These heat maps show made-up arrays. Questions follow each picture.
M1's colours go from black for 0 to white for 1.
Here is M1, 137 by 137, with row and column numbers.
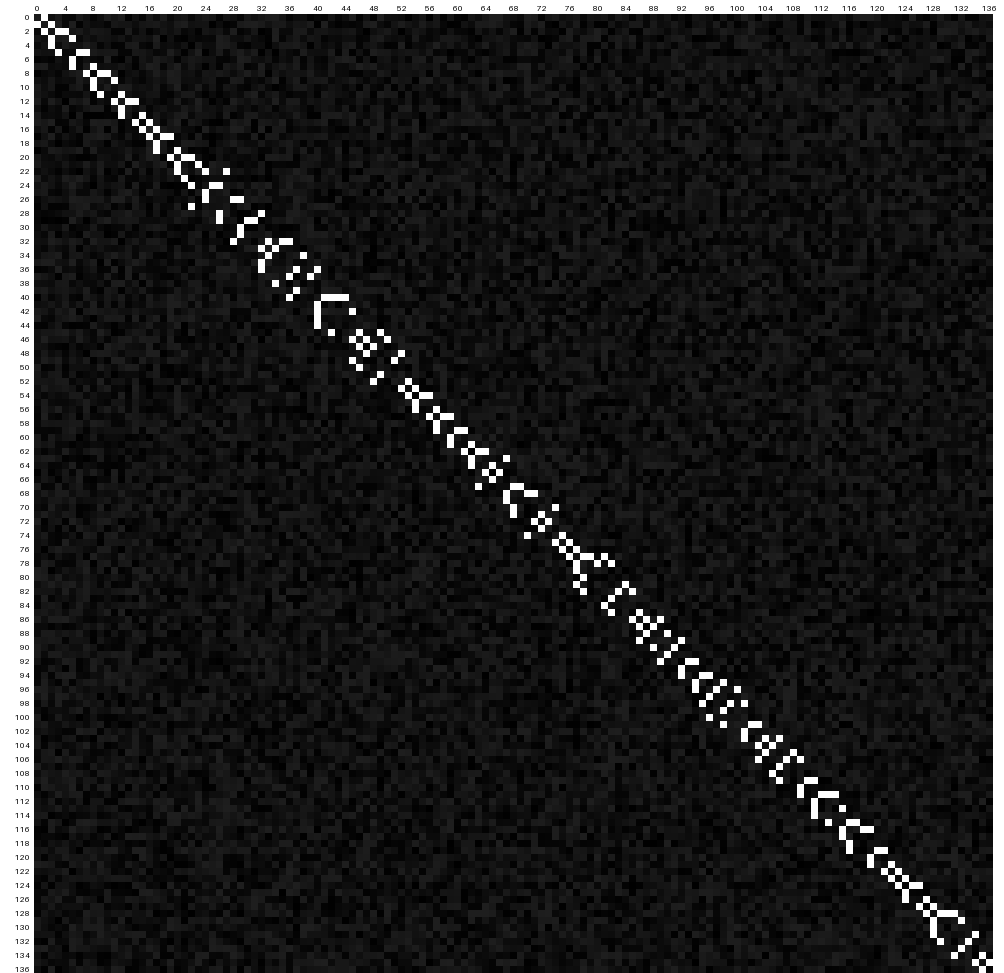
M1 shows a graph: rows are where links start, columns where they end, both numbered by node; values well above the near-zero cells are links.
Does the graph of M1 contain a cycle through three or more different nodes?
no
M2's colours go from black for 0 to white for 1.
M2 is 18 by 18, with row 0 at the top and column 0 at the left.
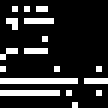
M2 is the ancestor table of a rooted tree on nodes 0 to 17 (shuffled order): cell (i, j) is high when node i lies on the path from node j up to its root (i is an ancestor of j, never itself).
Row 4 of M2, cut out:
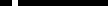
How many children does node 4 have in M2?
1
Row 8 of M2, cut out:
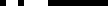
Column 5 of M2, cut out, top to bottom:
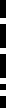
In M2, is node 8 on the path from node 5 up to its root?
yes
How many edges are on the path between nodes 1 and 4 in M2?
1
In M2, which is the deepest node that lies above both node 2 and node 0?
15
